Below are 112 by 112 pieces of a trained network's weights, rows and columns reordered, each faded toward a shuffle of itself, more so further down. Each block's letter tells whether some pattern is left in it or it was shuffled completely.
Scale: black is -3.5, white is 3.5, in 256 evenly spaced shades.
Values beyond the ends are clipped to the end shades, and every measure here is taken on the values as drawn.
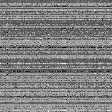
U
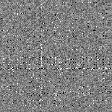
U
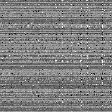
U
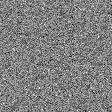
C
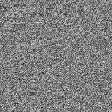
U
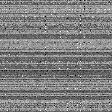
U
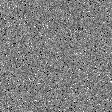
C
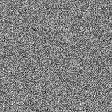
U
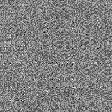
U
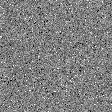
C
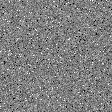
C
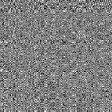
U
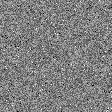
C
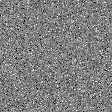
C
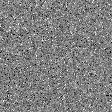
C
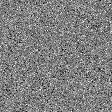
C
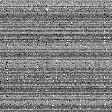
U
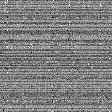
U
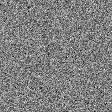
C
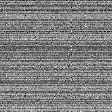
U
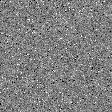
C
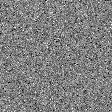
C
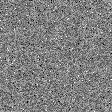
C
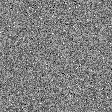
C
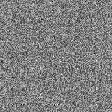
U
